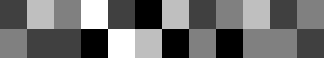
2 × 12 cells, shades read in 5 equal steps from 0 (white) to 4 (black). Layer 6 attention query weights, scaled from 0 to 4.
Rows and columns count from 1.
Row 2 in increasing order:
0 1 2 2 2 2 3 3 3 4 4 4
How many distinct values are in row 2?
5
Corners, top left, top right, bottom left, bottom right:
3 2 2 3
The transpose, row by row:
3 2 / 1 3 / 2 3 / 0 4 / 3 0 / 4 1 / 1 4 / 3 2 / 2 4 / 1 2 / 3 2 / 2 3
